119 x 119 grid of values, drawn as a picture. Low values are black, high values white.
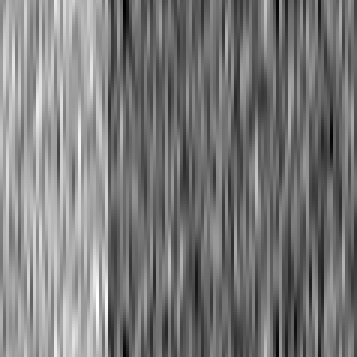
On average the colour sits 50% of the way up the scale. A vertical seam about 30% of the way across splits the table, and the left part is higher. The grain runs up and down.
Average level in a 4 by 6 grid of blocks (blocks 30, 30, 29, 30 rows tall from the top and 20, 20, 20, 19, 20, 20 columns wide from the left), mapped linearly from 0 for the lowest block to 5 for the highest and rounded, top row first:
540111 | 541110 | 541110 | 551001
